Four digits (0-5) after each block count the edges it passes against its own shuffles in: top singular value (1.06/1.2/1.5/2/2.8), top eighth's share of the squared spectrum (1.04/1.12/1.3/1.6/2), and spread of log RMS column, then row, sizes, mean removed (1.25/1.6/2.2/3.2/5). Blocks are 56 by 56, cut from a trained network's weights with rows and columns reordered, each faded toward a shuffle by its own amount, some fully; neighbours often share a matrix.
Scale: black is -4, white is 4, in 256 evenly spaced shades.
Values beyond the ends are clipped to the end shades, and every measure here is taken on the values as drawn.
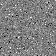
0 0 0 0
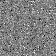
0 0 0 0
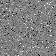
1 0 0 0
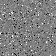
1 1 0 1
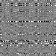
4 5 1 3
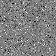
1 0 0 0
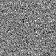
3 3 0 0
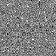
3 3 1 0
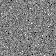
0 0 0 0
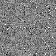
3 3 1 1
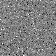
0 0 0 0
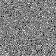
3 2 0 1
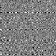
4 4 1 3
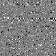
3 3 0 2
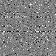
3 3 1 2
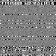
4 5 1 4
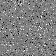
0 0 0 0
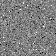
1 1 0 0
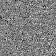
1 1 0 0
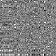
3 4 1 2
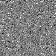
2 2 0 0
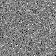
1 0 0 0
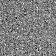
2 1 0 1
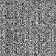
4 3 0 2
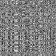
4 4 1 3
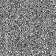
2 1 0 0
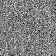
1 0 0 0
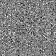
2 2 0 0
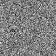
2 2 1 1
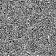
2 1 0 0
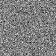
2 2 0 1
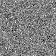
0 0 0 0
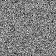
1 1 0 0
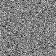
1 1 0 0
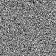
2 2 0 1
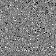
3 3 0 1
